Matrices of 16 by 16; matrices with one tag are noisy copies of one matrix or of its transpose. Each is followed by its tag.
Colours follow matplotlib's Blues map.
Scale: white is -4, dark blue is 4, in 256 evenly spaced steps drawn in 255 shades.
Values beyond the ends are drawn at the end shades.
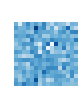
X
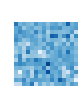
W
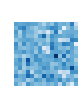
W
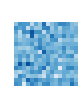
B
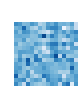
W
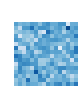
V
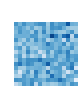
W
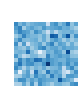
W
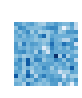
W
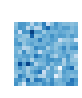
B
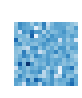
B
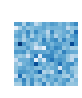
X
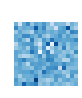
X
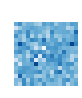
X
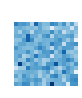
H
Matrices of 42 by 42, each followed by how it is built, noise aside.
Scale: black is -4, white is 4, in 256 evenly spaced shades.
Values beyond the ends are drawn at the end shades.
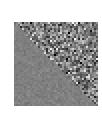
upper triangular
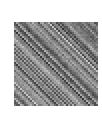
Toeplitz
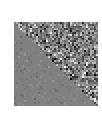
upper triangular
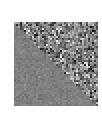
upper triangular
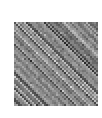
Toeplitz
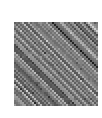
Toeplitz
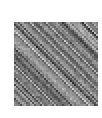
Toeplitz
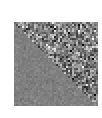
upper triangular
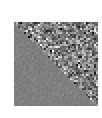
upper triangular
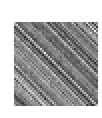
Toeplitz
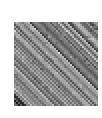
Toeplitz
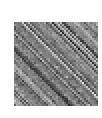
Toeplitz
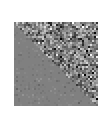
upper triangular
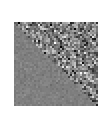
upper triangular
